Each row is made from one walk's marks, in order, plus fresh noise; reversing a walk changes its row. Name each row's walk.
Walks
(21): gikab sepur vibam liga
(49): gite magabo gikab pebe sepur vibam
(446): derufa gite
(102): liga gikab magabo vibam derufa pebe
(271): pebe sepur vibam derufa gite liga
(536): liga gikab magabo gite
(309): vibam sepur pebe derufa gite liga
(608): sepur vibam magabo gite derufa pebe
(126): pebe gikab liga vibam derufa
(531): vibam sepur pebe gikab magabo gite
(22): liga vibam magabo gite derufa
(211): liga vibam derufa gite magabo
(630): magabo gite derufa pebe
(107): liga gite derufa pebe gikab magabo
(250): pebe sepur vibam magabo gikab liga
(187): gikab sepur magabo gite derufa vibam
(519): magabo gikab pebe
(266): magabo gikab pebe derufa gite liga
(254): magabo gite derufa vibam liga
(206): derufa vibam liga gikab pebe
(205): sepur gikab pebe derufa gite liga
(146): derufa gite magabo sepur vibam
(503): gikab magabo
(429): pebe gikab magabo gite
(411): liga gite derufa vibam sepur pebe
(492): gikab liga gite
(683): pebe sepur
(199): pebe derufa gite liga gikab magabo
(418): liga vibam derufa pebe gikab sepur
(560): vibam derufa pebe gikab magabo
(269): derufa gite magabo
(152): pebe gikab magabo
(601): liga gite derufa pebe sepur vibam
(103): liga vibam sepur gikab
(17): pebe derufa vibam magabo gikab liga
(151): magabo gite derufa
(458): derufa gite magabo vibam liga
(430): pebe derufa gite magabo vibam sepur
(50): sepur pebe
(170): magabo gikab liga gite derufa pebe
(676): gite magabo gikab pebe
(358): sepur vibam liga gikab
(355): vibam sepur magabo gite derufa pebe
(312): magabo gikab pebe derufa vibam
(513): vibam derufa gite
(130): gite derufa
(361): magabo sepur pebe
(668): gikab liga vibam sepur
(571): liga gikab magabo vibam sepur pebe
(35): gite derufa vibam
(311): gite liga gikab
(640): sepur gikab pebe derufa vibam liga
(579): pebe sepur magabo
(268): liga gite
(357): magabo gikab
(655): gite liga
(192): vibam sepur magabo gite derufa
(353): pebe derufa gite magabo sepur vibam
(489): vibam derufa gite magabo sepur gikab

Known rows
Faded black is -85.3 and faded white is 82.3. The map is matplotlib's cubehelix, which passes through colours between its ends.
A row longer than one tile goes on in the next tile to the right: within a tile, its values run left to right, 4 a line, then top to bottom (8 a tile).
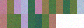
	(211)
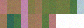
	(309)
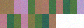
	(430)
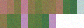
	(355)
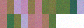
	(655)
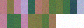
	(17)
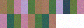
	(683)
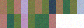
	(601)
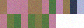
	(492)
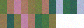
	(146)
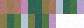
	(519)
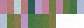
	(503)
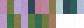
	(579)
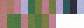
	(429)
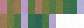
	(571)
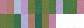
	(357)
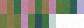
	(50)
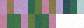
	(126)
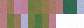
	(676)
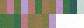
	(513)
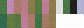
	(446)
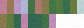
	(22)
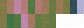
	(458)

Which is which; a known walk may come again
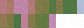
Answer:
(489)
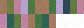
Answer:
(683)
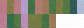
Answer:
(271)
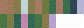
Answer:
(268)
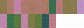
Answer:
(668)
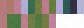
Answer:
(429)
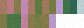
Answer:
(531)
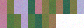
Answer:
(107)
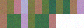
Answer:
(418)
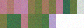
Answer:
(192)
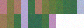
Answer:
(102)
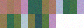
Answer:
(519)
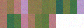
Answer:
(205)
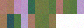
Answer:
(266)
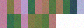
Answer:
(250)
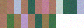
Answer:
(269)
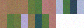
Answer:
(206)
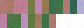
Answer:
(21)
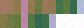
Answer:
(608)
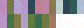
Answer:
(579)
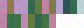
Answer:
(126)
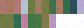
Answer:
(536)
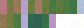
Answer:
(411)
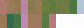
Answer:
(309)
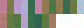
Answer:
(211)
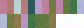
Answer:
(503)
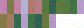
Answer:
(103)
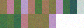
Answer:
(513)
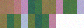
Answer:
(630)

